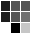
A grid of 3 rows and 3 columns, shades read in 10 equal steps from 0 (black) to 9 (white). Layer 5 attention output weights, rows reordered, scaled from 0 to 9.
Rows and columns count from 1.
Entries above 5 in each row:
0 0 2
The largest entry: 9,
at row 3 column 1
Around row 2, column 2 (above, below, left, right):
3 0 1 4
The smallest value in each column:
1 0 3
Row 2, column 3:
4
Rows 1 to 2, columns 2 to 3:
3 3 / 3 4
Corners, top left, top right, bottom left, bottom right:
1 3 9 7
